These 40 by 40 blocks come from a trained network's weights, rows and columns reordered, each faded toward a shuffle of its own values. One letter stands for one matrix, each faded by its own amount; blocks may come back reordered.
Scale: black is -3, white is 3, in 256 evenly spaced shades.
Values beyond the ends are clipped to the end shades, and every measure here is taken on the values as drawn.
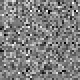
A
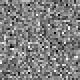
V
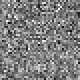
A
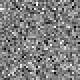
V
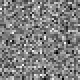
A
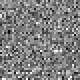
A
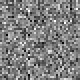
A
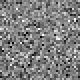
V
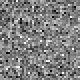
V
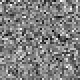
A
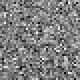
V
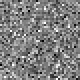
V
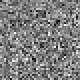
A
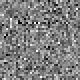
V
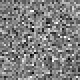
A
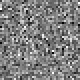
V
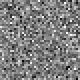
V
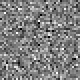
V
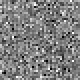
V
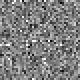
A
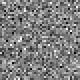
V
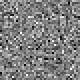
V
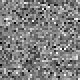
V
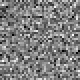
A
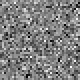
V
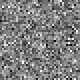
V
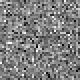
V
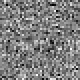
A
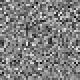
A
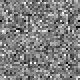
A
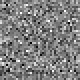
V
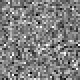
V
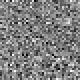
A
